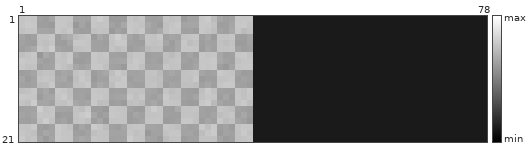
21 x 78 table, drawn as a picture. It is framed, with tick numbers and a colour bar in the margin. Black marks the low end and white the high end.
It is made of 1 by 2 panels. Panel 1,1: high, checkered. Panel 1,2: very low, flat.
